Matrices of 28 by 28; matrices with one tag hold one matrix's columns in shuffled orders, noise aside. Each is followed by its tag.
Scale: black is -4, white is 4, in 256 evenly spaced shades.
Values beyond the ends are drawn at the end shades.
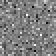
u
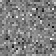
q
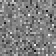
u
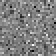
u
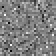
u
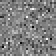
q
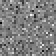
u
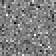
u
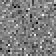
u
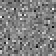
q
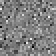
q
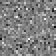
q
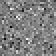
q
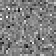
q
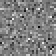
q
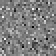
q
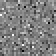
u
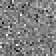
u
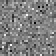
u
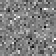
q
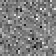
q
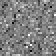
u
